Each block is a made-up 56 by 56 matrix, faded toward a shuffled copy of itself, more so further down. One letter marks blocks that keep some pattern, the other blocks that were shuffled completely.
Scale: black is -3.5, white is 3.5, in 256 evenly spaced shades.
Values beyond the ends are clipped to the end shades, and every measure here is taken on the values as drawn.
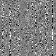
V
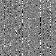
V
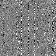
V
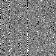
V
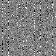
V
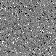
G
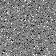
G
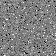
G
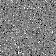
G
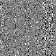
V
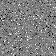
G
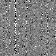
V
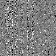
V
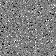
G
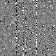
V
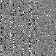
V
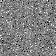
G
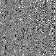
V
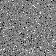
G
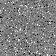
G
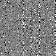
V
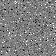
G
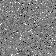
G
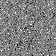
G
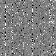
V
